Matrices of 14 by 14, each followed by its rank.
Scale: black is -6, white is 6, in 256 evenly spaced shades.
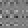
two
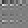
one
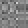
two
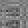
two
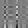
one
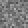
full rank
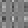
one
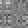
three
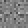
three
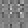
two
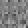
three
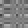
one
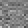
three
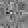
three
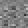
three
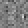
three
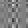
one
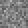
full rank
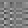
one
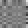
one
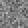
full rank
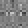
two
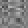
two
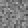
full rank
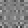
two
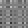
one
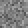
full rank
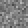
full rank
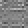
three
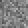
full rank
